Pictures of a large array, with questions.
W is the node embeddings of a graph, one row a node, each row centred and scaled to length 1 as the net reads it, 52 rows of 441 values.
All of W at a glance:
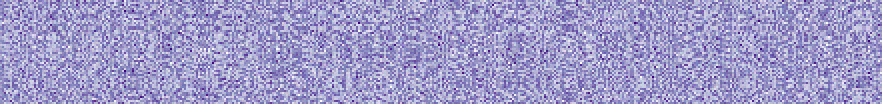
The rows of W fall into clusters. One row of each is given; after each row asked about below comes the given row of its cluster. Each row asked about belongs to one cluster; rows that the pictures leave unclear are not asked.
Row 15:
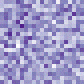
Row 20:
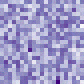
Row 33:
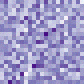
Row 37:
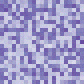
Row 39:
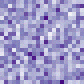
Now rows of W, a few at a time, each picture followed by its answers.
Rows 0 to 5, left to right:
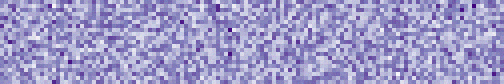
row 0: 20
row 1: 15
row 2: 20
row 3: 39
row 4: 20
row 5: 37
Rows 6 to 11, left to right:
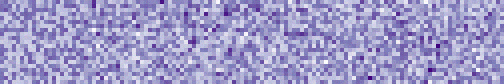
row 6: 37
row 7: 15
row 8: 15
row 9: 37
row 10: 20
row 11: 33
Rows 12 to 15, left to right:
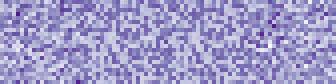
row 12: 15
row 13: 37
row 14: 37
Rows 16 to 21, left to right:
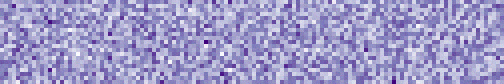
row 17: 20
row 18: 33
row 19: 33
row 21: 39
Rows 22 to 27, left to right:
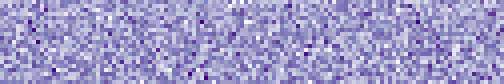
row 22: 33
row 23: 20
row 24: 33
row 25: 33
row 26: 37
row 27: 33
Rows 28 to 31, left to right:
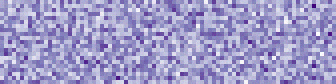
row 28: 33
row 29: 20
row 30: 37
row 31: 33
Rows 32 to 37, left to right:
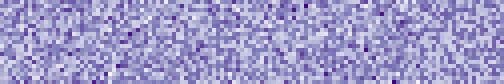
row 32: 39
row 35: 37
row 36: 20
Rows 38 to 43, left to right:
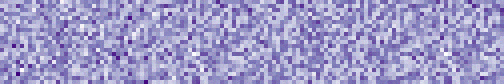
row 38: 20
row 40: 39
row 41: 20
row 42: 39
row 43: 39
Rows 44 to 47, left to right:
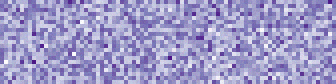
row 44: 37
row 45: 20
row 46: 15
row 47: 15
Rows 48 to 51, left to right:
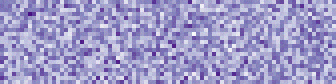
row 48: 37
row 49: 37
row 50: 15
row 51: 20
